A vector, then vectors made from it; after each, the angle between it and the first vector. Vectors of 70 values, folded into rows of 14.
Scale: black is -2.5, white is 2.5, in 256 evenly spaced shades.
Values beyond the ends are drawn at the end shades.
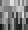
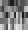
nearly opposite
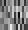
orthogonal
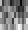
nearly opposite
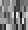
orthogonal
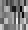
partly opposed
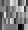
partly aligned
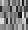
orthogonal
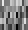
partly aligned
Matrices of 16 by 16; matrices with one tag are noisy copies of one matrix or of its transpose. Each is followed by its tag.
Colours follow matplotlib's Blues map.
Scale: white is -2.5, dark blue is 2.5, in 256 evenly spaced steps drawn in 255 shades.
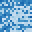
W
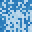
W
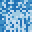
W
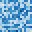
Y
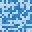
Y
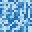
Y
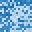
W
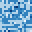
Y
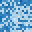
W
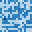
Y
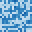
Y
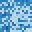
W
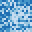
W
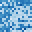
W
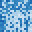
W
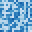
Y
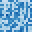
Y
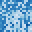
W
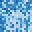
W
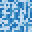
Y
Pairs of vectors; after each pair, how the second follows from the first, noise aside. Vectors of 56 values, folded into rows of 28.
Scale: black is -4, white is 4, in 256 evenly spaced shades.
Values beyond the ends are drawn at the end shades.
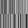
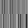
partly zeroed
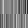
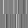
partly zeroed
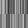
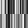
scaled up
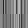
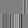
partly zeroed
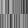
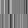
partly zeroed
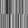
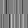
partly zeroed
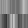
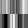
scaled up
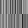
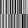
scaled up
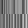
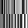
scaled up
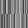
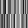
scaled up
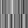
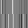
partly zeroed
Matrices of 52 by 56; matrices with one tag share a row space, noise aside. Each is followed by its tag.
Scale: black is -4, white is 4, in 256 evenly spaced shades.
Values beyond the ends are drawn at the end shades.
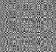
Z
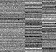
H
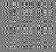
Z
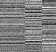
H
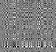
Z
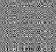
Z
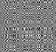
Z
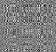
Z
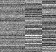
H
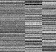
H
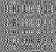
Z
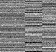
H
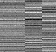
H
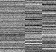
H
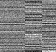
H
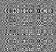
Z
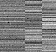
H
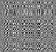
Z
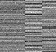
H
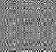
Z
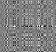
Z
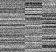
H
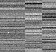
H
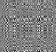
Z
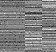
H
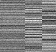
H
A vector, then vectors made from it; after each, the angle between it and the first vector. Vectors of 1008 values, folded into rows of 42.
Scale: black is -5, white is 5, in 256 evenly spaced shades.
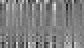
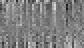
nearly parallel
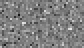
orthogonal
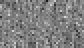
partly opposed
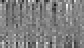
nearly opposite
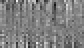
nearly opposite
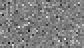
orthogonal
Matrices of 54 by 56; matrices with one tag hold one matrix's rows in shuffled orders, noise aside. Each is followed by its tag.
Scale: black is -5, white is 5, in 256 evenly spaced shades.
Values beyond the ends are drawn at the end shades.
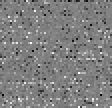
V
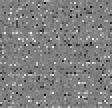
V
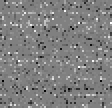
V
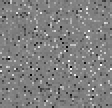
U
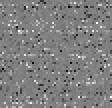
V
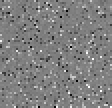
U
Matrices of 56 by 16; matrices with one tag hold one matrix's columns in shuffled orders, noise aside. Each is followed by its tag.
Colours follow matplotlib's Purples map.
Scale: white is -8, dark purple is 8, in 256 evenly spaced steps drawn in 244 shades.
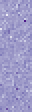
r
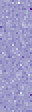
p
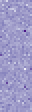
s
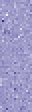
r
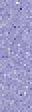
p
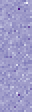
p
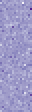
p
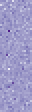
s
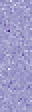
s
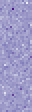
p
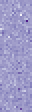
r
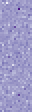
p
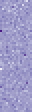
s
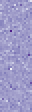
s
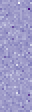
p
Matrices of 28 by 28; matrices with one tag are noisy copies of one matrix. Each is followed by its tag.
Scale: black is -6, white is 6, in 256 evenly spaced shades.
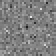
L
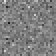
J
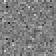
J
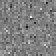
L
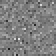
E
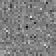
L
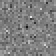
L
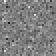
J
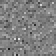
E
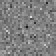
L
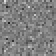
J
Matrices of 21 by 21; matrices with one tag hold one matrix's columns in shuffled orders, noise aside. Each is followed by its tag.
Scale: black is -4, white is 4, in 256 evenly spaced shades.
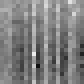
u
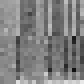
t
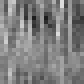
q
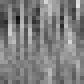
q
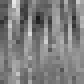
q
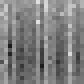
u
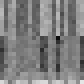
t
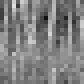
q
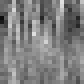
q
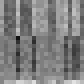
t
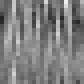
q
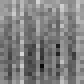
u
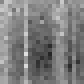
u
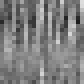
q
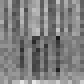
t
